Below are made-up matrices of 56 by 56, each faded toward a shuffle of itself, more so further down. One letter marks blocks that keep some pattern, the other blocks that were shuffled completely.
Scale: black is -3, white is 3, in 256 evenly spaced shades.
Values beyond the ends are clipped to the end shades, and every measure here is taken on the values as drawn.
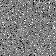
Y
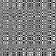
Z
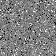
Y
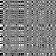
Z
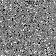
Y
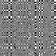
Z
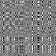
Z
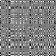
Z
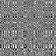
Z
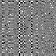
Z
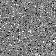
Y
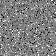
Y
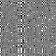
Z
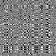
Z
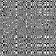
Z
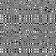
Z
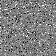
Y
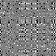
Z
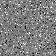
Y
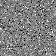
Y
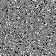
Y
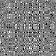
Z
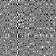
Z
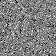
Y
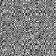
Z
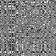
Z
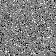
Y
